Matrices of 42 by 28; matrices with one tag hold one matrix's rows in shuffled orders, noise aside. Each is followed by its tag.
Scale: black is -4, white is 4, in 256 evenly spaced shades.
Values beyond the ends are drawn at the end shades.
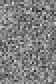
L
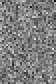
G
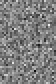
L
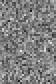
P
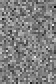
G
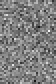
L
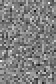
L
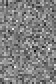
L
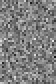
G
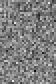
L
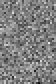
L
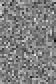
G
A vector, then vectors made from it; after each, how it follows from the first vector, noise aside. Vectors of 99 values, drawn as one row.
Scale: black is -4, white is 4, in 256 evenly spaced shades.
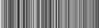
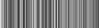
copied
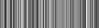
wrapped around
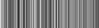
copied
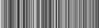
copied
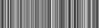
wrapped around
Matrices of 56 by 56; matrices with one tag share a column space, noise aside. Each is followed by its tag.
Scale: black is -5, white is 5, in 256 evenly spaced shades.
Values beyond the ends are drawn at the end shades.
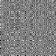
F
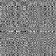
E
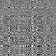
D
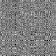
F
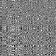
D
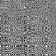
D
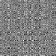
F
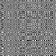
F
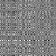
F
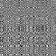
D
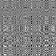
D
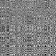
D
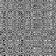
F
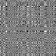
E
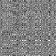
F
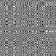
E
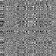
E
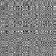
E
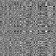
E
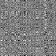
F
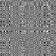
E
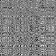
D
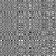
F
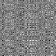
F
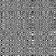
F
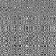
D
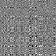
D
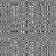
E
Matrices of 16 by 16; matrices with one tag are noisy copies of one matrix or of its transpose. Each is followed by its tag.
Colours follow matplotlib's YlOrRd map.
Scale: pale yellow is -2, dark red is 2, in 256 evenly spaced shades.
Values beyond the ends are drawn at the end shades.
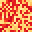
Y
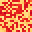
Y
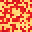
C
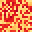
Y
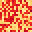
Y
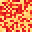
Y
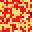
C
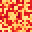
C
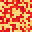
C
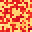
C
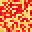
Y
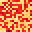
Y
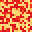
C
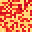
Y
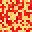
C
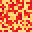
C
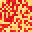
Y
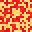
C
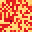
Y
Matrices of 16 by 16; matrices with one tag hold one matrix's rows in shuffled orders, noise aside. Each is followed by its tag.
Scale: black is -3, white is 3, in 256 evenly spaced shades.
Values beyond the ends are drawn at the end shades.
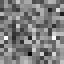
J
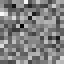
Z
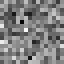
Z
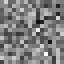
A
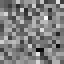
A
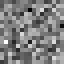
J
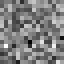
J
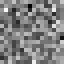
J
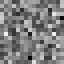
J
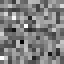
Z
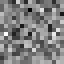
J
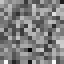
J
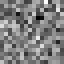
A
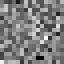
A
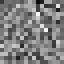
A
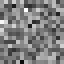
Z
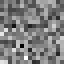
Z
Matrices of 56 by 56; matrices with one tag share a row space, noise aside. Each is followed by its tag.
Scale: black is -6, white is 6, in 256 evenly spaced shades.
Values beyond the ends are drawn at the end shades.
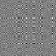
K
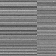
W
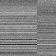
W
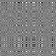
K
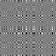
K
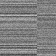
W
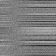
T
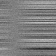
T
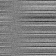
T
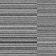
W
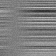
T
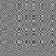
K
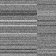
W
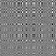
K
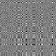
K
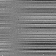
T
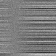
T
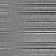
T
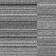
W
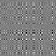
K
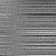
T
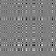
K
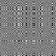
K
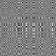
K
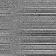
T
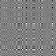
K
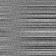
T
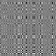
K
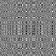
K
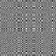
K
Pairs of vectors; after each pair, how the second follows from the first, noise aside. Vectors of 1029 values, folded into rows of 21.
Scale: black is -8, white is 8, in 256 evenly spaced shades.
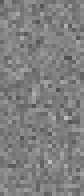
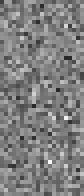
scaled up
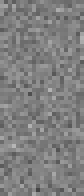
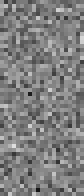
scaled up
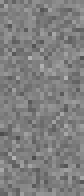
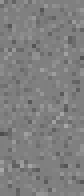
partly zeroed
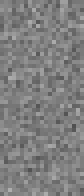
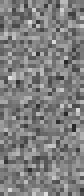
scaled up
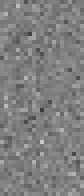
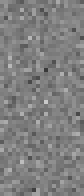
wrapped around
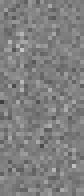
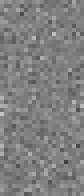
wrapped around
